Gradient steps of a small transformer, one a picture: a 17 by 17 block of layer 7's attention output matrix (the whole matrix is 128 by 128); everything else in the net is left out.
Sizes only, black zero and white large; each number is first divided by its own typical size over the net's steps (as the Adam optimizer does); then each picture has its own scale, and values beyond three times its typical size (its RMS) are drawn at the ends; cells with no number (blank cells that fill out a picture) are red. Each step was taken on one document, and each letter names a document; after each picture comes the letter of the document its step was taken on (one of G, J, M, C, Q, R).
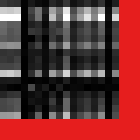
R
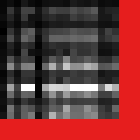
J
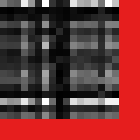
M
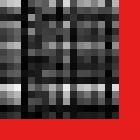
R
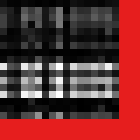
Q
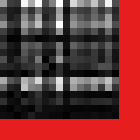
Q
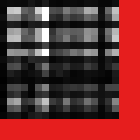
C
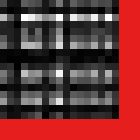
Q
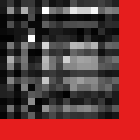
J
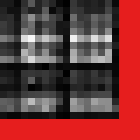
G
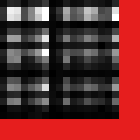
C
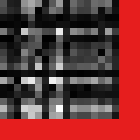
Q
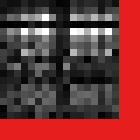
G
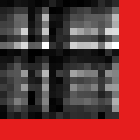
M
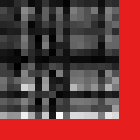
M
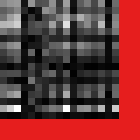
R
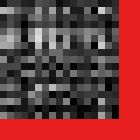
G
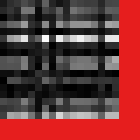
M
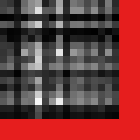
Q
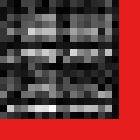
G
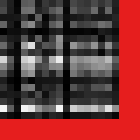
Q
